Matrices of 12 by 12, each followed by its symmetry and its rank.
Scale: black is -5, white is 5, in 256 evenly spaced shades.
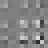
symmetric, rank two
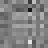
neither, rank two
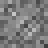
symmetric, full rank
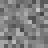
antisymmetric, full rank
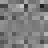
neither, rank two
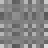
symmetric, rank one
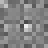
symmetric, rank two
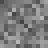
symmetric, full rank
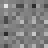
symmetric, rank two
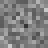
symmetric, full rank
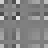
symmetric, rank one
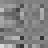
neither, rank two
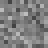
antisymmetric, full rank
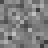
symmetric, full rank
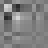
symmetric, rank one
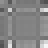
symmetric, rank one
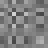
symmetric, rank two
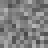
antisymmetric, full rank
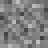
antisymmetric, full rank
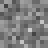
symmetric, full rank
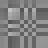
symmetric, rank one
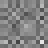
symmetric, rank two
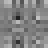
neither, rank two
